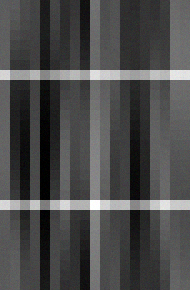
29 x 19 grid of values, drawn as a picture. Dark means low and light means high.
Overall the values sit about 30% of the way up the scale. Most values sit low, with a long tail of high ones. Rows 8 and 21 differ from the rows beside them. The middle left is the ninth with the lowest average.
